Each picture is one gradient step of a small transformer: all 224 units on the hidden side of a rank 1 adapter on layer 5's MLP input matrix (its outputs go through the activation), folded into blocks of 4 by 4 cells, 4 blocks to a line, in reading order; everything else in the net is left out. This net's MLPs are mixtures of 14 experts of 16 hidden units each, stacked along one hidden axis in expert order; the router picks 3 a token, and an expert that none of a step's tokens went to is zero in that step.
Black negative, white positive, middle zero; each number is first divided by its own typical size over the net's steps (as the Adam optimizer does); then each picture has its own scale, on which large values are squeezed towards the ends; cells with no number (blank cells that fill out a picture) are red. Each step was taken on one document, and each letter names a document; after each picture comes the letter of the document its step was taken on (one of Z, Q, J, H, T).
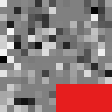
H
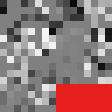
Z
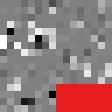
H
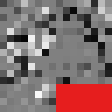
Z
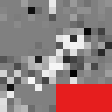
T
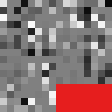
H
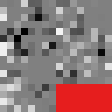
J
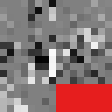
T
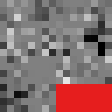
J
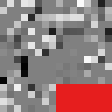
Z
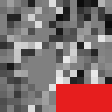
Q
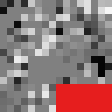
Z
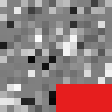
H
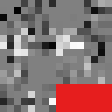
J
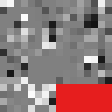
Z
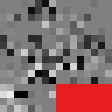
T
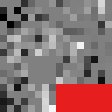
J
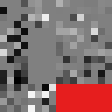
J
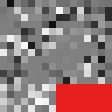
Z
